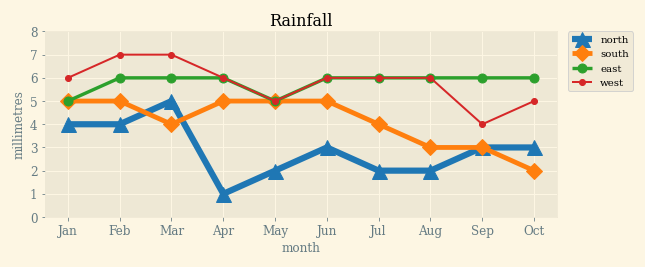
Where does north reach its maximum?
Mar
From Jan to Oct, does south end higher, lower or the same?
lower
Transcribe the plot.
Title: Rainfall
x-axis: month, ticks Jan Feb Mar Apr May Jun Jul Aug Sep Oct
y-axis: millimetres, ticks 0 1 2 3 4 5 6 7 8
Legend: north, south, east, west
Values:
north: 4 4 5 1 2 3 2 2 3 3
south: 5 5 4 5 5 5 4 3 3 2
east: 5 6 6 6 5 6 6 6 6 6
west: 6 7 7 6 5 6 6 6 4 5
